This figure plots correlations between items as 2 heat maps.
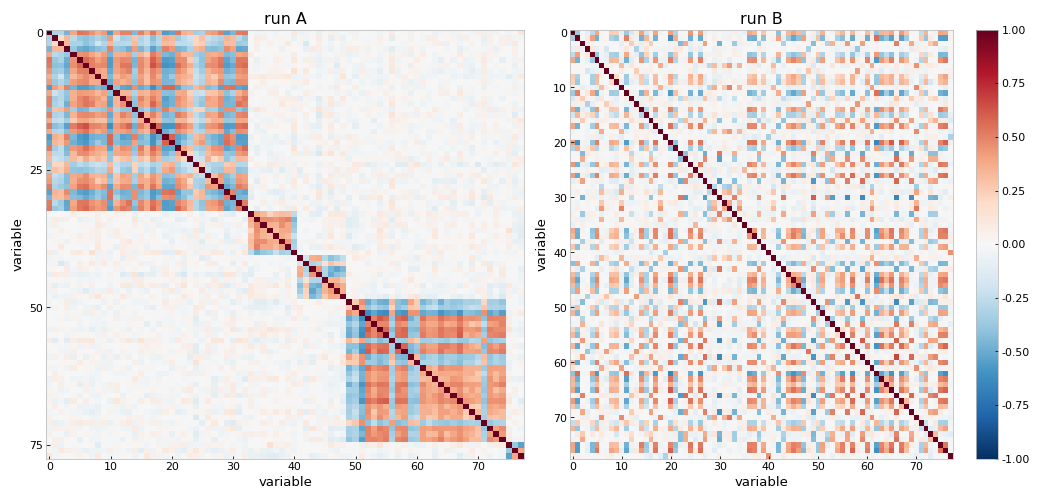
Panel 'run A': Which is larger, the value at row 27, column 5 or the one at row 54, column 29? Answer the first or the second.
the first
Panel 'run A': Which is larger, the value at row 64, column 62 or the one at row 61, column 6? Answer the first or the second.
the first
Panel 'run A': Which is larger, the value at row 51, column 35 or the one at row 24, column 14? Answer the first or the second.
the second
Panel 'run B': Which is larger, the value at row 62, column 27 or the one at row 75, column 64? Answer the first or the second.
the second
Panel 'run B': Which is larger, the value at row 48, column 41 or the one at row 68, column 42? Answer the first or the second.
the first
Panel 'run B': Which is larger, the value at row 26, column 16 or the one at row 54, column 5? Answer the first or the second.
the second
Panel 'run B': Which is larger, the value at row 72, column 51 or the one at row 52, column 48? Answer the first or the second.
the first
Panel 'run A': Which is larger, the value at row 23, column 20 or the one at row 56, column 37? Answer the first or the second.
the second
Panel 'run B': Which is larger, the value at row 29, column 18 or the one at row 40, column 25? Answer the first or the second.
the first
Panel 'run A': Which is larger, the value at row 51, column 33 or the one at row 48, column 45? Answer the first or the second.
the second
